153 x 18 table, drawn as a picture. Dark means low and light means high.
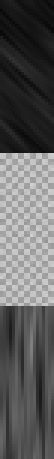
It is made of 3 by 1 panels. Panel 1,1: very low, slanting down to the right, faint in contrast. Panel 2,1: high, checkered. Panel 3,1: low, streaked downward.
